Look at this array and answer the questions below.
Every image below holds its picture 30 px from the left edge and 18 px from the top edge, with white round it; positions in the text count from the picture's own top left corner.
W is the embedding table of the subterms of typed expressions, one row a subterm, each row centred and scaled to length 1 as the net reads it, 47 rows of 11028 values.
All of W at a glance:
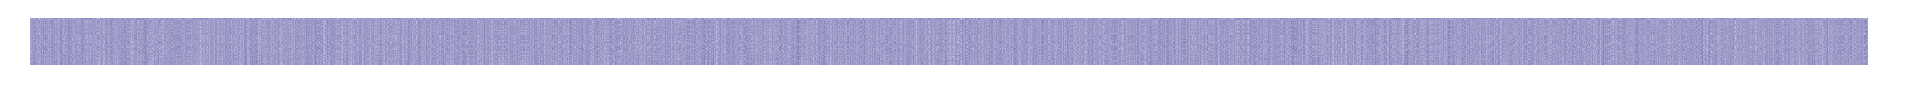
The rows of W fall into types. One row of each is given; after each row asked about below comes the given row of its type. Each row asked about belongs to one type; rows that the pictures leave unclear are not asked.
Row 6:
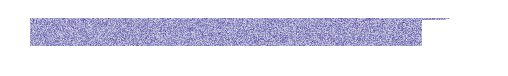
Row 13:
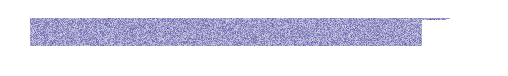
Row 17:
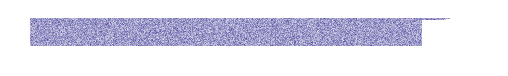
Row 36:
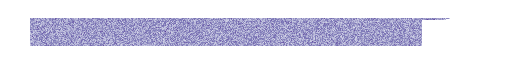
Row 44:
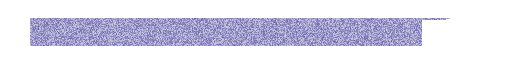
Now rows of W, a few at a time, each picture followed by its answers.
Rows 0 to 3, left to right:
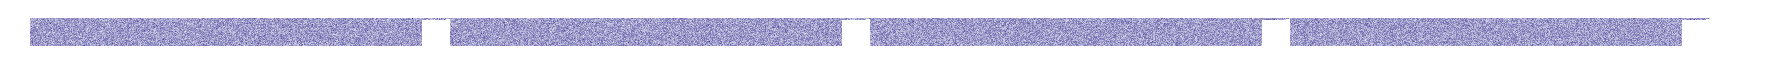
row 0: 6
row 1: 17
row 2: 36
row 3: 13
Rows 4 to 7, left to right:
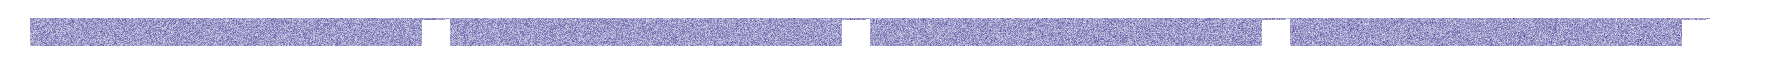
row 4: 36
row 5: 13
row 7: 36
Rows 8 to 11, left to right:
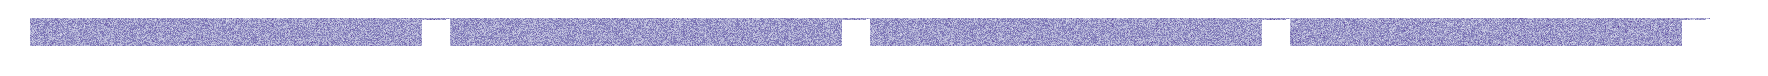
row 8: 13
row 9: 44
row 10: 13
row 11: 17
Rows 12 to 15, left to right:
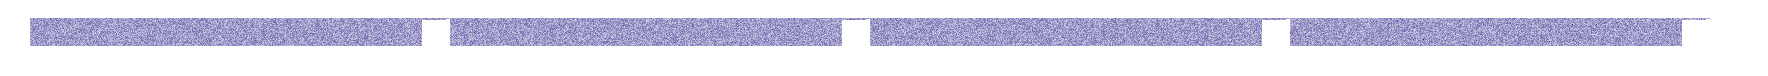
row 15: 6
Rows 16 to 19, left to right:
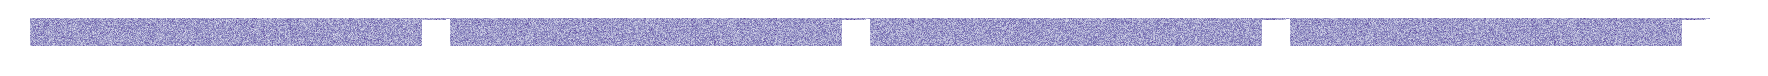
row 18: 36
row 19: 17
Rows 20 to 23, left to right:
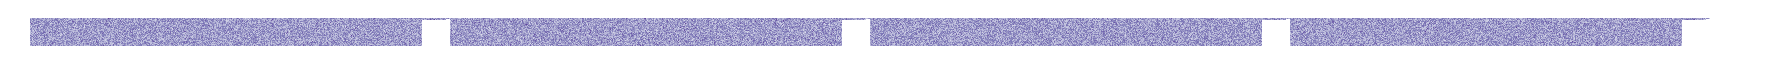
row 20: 13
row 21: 17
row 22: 44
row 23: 36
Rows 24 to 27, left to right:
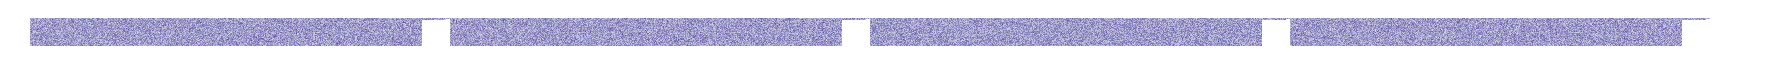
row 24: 36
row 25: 6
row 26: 44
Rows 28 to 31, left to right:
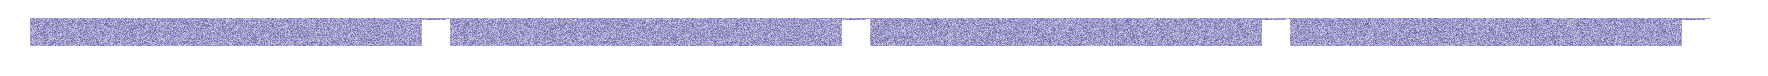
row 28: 13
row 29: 13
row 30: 17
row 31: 17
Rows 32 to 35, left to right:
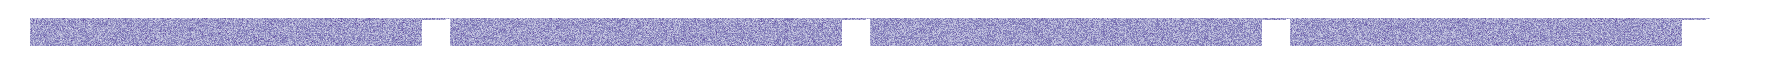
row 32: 6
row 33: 44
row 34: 44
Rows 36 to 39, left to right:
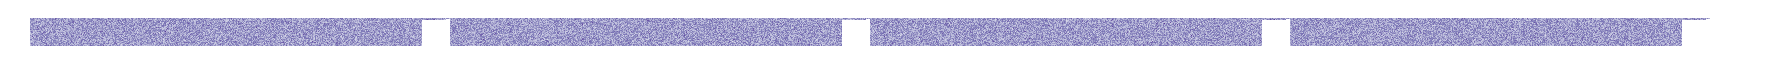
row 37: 44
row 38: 13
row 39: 44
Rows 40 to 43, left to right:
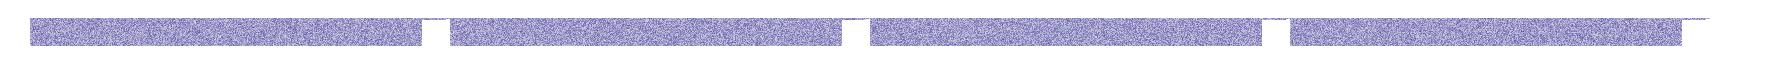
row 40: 36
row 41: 36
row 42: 44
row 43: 6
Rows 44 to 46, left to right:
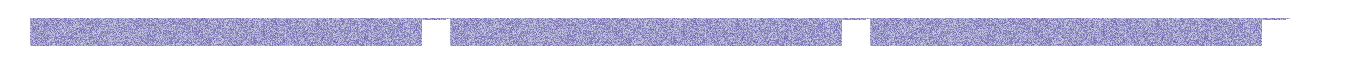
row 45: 44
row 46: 44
